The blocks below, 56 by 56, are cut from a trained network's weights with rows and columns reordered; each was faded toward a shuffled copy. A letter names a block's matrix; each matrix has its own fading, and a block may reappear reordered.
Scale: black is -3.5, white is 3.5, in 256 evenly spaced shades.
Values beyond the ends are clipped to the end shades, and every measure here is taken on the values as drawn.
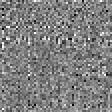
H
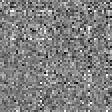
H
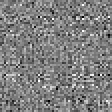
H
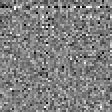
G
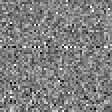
G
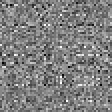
H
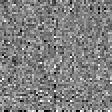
H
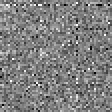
G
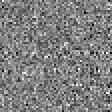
G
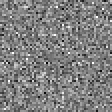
G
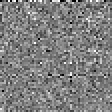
H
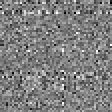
H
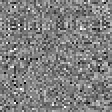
G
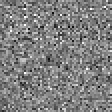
G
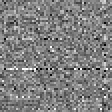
H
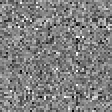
G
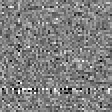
H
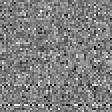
H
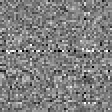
H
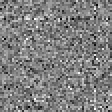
G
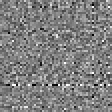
H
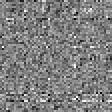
H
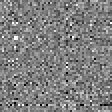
H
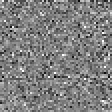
G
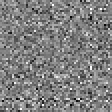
G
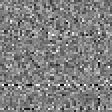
H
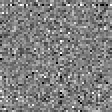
G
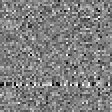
H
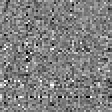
H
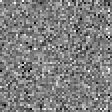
G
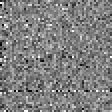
H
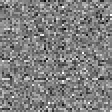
G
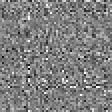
H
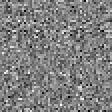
G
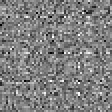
H
